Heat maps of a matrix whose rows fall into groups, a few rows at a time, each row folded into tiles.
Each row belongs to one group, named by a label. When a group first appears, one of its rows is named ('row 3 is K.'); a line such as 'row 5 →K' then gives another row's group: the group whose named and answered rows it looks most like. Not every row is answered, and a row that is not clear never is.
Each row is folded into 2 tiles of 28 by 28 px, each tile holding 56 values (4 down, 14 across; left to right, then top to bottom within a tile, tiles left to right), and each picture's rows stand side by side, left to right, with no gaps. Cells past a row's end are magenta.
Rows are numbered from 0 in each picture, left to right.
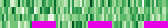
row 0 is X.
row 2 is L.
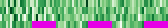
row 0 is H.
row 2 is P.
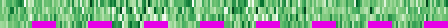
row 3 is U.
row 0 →U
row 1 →L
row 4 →U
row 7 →L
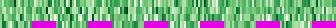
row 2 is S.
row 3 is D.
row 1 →H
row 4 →S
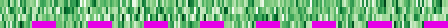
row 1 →U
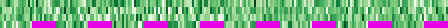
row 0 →D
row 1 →U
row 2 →X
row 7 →S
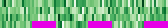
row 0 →X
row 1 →H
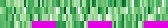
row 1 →U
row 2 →X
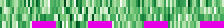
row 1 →H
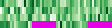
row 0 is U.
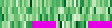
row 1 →H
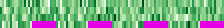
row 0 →D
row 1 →D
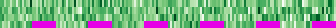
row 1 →X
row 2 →S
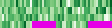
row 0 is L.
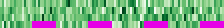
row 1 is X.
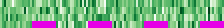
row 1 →D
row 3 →S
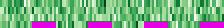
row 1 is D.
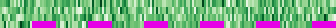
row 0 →H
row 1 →X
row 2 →S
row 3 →L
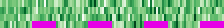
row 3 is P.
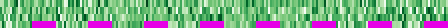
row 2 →L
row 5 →X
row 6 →D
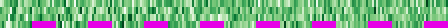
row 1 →H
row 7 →L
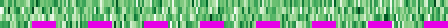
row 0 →U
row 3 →D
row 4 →U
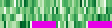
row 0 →H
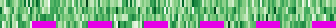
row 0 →D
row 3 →P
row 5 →S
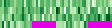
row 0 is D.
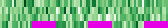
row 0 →P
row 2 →L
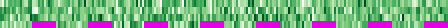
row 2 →D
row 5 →S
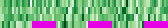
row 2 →H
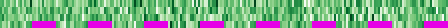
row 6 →H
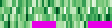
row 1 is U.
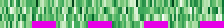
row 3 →X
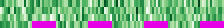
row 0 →U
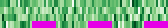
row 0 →H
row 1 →P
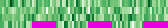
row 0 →X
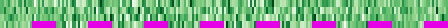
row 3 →X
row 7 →S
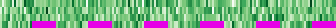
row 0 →P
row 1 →L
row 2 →L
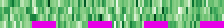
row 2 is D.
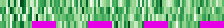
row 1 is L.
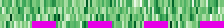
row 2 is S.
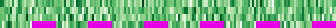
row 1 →H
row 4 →D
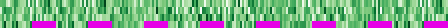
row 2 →S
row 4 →P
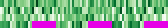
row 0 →U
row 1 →L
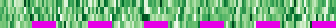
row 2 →X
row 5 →H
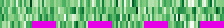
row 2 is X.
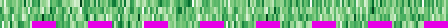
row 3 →U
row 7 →L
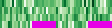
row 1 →D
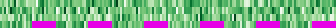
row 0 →H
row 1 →U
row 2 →X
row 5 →U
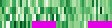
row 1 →S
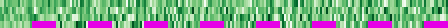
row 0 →X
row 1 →H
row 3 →H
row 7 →X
